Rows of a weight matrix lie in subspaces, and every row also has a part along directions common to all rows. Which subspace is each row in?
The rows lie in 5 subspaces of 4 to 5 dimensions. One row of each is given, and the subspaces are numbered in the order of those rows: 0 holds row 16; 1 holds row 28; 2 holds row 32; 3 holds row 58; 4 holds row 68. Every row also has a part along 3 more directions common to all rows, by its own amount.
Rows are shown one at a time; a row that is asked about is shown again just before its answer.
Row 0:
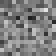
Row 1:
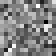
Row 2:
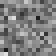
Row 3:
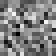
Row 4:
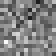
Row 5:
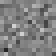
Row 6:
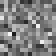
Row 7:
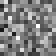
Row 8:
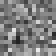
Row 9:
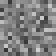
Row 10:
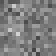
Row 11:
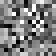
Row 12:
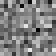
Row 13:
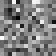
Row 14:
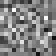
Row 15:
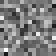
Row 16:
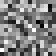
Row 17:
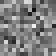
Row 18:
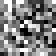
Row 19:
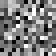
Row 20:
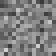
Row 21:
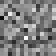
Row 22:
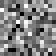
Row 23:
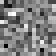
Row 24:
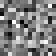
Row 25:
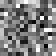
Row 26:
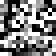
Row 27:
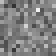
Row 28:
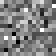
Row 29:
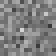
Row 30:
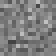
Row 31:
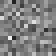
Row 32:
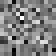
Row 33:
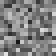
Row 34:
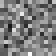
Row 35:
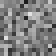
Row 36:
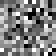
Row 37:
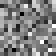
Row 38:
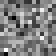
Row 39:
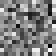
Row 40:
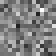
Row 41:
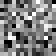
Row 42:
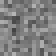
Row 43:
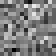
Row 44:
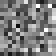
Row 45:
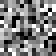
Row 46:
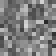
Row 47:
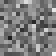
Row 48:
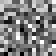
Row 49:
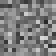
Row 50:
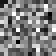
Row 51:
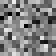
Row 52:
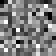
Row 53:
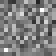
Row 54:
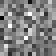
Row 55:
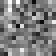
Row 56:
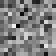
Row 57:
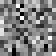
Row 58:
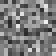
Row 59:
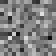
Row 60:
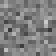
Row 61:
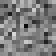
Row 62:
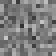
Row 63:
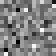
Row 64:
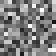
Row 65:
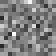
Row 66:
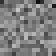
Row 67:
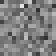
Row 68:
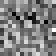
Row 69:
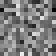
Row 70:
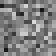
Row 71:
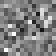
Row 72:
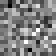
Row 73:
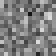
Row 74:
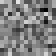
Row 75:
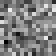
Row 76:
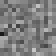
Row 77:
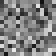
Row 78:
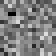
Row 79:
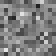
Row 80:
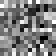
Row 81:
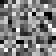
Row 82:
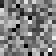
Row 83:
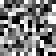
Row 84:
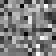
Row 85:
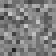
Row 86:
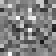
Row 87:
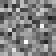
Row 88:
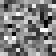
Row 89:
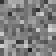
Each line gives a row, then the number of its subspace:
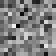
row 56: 4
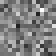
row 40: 1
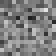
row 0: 4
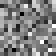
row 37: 0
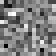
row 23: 3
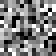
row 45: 4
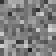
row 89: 3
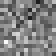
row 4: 4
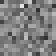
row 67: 3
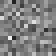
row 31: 2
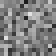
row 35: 0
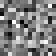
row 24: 0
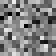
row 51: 2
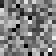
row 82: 0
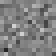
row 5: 1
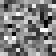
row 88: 1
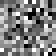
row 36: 0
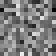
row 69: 0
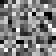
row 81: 3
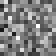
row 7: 2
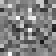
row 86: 4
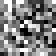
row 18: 4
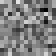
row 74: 4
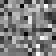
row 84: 3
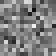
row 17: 1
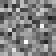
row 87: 2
